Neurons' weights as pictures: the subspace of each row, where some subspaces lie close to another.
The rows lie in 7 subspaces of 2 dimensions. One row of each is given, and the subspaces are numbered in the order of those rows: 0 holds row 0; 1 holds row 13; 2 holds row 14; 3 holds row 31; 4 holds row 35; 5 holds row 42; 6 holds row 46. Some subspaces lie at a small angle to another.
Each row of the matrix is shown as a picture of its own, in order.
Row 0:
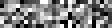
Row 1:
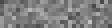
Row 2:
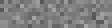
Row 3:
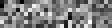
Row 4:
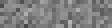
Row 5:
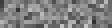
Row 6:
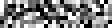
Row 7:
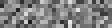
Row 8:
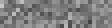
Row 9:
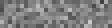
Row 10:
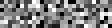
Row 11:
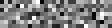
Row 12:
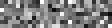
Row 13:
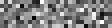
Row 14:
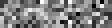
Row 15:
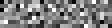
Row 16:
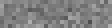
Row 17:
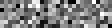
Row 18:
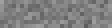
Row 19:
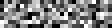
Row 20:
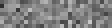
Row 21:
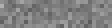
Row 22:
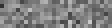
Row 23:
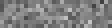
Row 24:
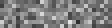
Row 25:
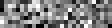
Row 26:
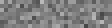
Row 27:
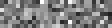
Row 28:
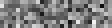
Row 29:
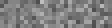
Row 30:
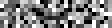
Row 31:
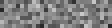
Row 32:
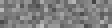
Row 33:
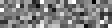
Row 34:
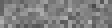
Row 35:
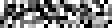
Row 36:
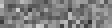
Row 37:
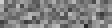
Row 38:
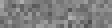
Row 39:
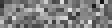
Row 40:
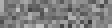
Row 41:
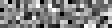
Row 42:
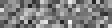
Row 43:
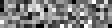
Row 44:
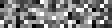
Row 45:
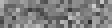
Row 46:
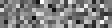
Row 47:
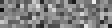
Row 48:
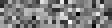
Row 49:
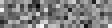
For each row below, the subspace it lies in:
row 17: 0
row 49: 0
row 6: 4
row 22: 0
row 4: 5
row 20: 0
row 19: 1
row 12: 2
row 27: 2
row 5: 6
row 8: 5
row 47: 3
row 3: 5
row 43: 3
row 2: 1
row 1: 2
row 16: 2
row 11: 1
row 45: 2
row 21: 5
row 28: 6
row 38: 5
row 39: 4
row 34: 2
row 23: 4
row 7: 5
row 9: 4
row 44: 1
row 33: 3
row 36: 0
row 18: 6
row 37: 1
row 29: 6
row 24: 1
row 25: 0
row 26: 1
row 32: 3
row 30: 6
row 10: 3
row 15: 6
